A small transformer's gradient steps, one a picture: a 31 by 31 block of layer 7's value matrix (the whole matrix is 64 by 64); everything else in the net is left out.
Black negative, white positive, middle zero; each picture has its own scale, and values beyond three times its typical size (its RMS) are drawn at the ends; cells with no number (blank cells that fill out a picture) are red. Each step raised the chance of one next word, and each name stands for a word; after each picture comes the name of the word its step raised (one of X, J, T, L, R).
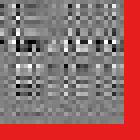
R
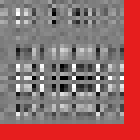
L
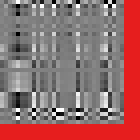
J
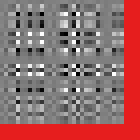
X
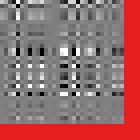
L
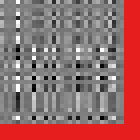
L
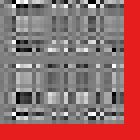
J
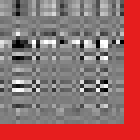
R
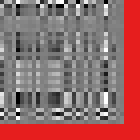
J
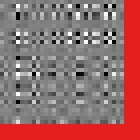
X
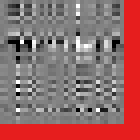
R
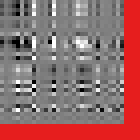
R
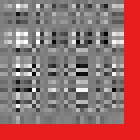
X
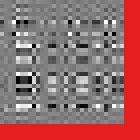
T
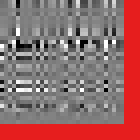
R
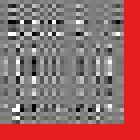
T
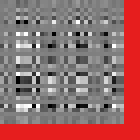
T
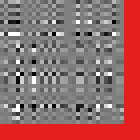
T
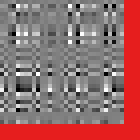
X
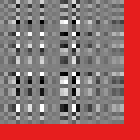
T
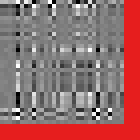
J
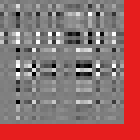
X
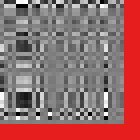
J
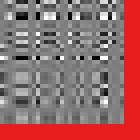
X
